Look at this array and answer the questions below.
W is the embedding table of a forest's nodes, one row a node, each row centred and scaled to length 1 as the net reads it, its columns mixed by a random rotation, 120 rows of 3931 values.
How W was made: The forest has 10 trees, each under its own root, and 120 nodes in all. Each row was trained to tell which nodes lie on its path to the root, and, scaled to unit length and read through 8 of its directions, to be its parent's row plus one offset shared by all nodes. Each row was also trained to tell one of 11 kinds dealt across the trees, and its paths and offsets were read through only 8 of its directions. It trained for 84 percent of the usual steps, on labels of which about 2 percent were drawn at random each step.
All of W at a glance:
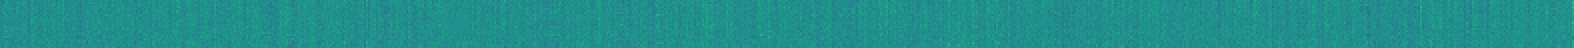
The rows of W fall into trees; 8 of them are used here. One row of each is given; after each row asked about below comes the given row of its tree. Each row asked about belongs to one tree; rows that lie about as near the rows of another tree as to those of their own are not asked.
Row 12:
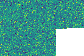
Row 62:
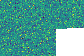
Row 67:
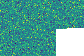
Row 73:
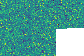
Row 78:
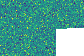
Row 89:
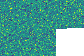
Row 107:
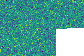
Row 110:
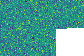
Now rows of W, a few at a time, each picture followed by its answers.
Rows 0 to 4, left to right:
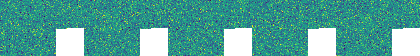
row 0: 67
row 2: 110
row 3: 89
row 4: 67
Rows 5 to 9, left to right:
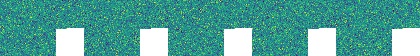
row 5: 78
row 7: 110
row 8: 107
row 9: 89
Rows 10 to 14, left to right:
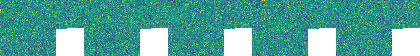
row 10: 107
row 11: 73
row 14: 67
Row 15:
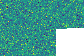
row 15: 78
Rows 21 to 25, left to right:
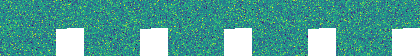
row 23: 73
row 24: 73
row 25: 89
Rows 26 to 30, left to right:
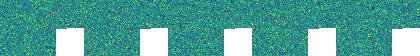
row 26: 78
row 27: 78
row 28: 89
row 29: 107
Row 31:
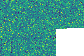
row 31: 73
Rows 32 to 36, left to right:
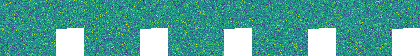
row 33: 78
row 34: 89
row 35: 89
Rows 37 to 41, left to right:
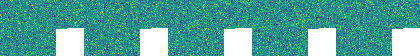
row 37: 12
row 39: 110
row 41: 62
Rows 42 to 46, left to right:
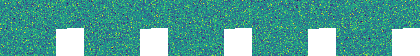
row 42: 107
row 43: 78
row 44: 73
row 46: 12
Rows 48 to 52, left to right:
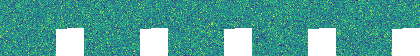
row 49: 107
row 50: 110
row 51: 110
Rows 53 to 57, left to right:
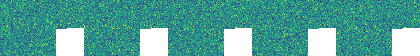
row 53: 73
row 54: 89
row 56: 78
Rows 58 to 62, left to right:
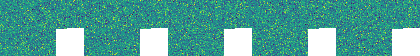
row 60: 67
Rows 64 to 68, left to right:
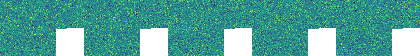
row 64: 78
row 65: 78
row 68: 12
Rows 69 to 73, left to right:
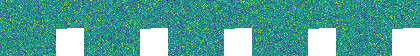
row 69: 73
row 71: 110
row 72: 62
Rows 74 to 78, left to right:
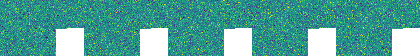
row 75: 12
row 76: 62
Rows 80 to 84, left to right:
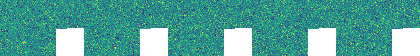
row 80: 107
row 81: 110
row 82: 78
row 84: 73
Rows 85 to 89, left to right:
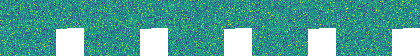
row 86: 73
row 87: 73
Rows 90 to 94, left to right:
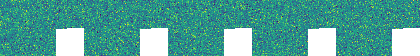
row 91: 110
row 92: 62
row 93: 12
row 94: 62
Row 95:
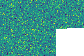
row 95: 107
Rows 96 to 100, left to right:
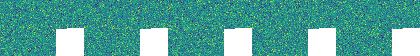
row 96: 78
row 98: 62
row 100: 67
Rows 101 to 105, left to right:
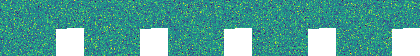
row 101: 73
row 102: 107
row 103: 67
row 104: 107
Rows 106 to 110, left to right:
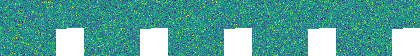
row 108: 67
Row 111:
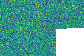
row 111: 110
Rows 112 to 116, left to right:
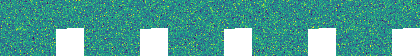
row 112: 110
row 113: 78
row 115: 107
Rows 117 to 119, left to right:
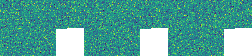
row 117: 110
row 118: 110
